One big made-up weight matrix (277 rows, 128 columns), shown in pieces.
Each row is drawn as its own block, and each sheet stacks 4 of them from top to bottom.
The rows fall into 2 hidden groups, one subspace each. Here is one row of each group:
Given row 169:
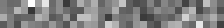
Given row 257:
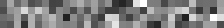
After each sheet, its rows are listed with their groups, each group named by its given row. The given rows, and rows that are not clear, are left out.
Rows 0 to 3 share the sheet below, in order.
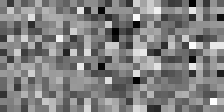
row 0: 169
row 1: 257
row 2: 169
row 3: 257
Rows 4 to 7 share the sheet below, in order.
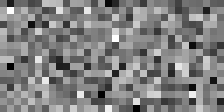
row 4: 257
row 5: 257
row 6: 257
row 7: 169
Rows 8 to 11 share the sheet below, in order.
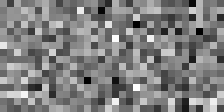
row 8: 169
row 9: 257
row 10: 257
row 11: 257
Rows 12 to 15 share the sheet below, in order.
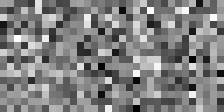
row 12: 257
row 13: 257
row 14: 169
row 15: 169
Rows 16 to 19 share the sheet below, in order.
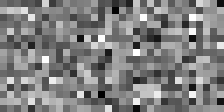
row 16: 257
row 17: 169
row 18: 169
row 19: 169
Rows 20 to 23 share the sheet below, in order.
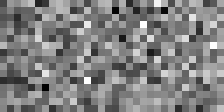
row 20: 257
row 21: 257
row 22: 257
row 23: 169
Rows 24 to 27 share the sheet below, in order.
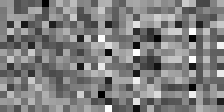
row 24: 169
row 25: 169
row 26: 169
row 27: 169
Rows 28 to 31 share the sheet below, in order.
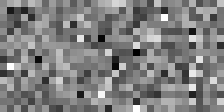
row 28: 257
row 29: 169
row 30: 257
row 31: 169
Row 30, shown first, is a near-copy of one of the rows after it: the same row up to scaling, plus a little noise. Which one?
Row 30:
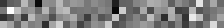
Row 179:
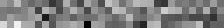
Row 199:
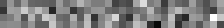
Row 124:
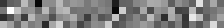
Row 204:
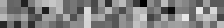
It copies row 124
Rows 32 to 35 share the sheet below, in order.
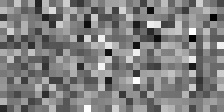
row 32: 257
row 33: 169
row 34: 169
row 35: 257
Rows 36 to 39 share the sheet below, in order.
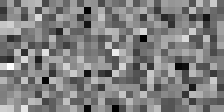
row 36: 257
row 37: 257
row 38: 257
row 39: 257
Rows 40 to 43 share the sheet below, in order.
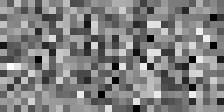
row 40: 257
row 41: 257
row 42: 257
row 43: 169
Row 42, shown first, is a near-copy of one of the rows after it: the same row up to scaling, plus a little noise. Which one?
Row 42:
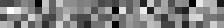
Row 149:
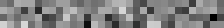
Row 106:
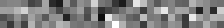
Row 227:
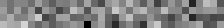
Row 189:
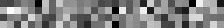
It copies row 189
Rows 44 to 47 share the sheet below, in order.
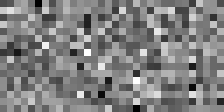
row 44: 257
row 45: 257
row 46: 169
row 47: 169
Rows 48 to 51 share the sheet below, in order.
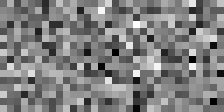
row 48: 169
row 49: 257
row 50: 169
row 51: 257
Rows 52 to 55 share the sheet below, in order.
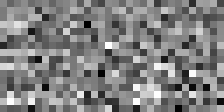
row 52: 257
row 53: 169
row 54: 257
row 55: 169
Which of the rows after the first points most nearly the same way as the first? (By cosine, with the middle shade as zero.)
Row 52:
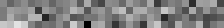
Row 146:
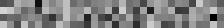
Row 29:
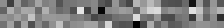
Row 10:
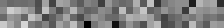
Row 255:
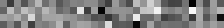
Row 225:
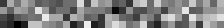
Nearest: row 10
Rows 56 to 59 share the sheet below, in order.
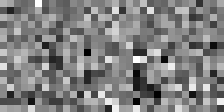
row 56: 257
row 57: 257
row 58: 257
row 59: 169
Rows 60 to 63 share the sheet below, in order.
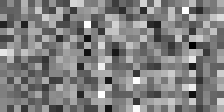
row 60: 257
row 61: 257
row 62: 169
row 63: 169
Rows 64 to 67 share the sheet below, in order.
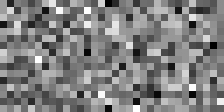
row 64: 257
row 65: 257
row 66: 257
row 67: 169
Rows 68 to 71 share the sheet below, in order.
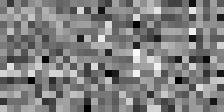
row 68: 169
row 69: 169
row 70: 169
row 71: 257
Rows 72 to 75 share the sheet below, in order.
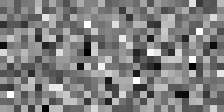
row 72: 257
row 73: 257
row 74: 169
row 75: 257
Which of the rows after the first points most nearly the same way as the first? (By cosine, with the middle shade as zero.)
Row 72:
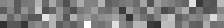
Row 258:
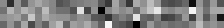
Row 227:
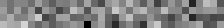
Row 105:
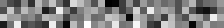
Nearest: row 105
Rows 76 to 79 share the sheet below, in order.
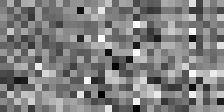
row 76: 169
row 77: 169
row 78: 257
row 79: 169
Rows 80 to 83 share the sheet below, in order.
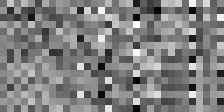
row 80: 169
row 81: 169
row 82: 169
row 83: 169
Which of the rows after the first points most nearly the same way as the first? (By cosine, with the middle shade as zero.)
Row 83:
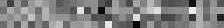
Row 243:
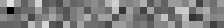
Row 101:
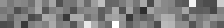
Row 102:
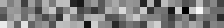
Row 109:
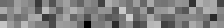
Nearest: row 102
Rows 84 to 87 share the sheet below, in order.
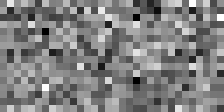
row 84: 169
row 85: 169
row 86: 169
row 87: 169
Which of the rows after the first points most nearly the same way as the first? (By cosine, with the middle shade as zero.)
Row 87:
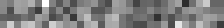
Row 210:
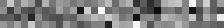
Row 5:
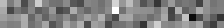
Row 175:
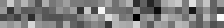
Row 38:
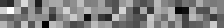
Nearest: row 175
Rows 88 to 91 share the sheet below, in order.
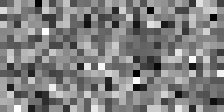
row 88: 257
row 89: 169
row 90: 169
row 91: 257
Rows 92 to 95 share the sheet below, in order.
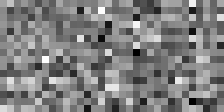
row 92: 169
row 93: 169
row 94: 169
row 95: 257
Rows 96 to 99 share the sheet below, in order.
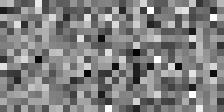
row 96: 257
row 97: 169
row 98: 257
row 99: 169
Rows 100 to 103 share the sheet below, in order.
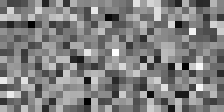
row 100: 169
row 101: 257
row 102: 257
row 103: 257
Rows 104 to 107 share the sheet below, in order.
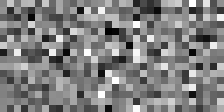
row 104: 169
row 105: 257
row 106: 257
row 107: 169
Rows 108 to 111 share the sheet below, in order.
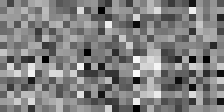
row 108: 169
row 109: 257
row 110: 169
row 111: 169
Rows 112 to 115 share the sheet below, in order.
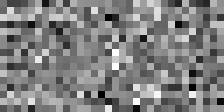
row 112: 169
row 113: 257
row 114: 257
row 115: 169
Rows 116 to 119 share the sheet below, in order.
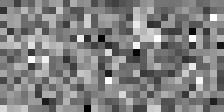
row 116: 257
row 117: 169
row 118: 169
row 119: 257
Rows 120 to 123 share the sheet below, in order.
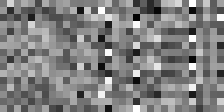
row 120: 169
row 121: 169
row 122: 169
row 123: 169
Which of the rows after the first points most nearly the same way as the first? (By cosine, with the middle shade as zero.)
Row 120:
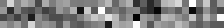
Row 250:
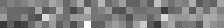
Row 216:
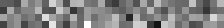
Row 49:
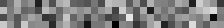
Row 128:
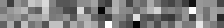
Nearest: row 250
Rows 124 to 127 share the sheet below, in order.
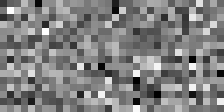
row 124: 257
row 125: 169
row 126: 169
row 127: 169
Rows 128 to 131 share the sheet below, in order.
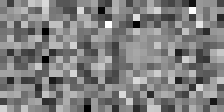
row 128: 169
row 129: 169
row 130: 169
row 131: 257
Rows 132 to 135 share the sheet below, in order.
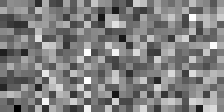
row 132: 257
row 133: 257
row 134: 257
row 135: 257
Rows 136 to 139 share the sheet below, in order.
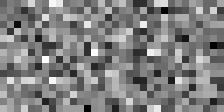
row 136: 257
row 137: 257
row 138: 169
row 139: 257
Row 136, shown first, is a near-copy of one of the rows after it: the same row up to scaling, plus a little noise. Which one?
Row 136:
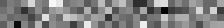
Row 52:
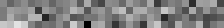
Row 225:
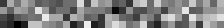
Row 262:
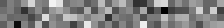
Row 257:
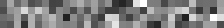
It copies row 262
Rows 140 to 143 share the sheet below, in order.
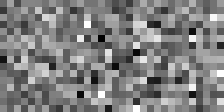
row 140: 257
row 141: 169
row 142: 257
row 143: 169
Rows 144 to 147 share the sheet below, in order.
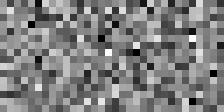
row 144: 257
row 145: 169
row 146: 257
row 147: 257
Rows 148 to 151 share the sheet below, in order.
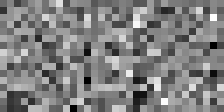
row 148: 257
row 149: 257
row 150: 257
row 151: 257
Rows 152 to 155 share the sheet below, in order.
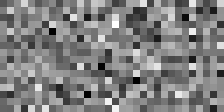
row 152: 257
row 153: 169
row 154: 169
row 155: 257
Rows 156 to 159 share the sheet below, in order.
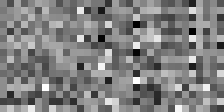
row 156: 169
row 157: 169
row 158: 169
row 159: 169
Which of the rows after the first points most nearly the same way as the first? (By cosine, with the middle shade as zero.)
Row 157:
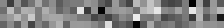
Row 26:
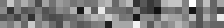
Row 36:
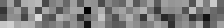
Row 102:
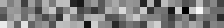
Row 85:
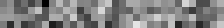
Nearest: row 102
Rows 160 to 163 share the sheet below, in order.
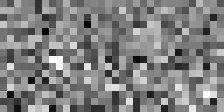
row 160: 257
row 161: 169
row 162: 257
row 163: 257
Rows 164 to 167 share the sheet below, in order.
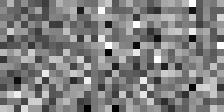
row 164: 169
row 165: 169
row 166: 257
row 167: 257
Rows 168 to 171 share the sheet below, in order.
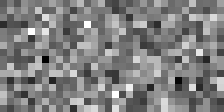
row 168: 257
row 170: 169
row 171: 257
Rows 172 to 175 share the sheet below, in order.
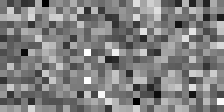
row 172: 169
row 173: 257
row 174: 257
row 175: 169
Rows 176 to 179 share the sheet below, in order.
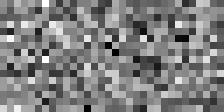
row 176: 169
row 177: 257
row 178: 169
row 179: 257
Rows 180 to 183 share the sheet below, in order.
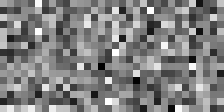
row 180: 257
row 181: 257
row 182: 169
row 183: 169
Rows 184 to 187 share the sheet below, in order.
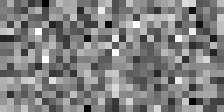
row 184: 169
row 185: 257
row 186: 169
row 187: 257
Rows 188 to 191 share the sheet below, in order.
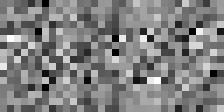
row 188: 169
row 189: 257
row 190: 257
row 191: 169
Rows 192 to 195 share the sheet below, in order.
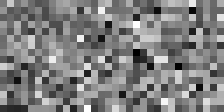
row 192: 169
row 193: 169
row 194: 257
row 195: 257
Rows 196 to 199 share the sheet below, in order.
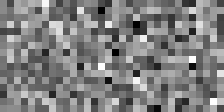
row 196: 169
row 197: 257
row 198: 169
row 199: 257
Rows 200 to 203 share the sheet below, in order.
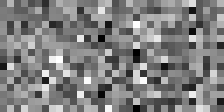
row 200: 169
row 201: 169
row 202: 257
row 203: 169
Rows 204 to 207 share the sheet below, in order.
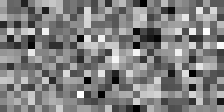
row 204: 257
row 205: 169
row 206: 257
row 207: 169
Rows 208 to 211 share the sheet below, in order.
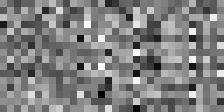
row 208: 257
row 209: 169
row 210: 169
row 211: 169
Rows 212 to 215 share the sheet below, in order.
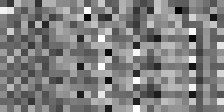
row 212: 257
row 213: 169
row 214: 169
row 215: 169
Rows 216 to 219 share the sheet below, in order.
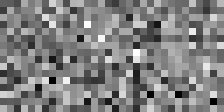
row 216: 257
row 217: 169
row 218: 257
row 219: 257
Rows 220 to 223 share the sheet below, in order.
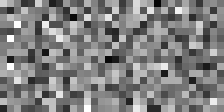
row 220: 257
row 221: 257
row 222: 257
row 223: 257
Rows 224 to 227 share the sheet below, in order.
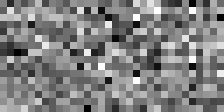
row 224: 169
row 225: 257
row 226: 169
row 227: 257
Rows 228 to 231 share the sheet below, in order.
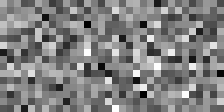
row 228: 257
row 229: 257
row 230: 169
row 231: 257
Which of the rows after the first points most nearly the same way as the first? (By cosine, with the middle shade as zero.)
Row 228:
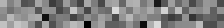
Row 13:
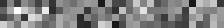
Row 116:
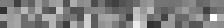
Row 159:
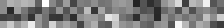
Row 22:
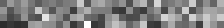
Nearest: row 13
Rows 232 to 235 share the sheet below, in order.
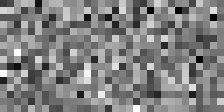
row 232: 257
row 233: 257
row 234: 257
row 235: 169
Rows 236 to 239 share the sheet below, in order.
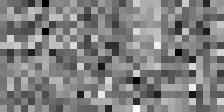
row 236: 169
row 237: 169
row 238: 169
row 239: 169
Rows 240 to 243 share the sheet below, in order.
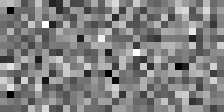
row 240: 257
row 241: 169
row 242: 257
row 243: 257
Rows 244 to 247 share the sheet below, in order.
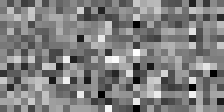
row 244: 169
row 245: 169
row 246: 257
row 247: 169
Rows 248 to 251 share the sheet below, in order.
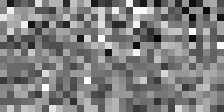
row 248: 257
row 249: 169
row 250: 257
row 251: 169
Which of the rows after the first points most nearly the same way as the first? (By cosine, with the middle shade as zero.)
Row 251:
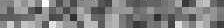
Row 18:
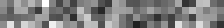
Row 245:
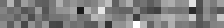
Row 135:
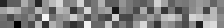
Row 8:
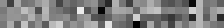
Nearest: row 18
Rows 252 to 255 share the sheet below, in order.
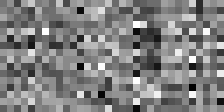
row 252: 169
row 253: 169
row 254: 169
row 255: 169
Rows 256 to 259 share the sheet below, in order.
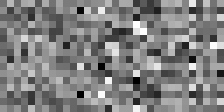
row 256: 169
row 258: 169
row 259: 169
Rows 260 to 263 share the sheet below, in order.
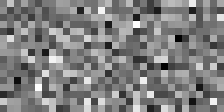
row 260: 169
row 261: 257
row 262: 257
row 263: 257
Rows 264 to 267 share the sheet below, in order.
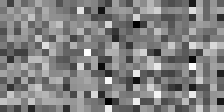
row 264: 169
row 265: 257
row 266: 169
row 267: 169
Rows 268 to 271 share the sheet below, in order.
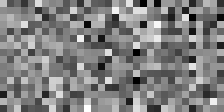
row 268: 257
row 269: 169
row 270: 169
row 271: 257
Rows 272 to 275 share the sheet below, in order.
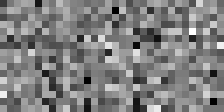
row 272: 257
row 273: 169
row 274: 257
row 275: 257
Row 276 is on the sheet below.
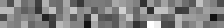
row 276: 257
